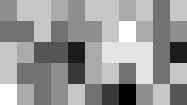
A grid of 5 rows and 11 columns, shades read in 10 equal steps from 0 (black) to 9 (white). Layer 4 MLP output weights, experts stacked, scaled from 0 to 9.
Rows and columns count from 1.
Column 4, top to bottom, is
6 4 3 5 5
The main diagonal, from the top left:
5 4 3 5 7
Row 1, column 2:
7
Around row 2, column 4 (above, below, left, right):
6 3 7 5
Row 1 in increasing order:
4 5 5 6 6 7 7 7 7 7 7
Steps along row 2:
same up down up same up up down down up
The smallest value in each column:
4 4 3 3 1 4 2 0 5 4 1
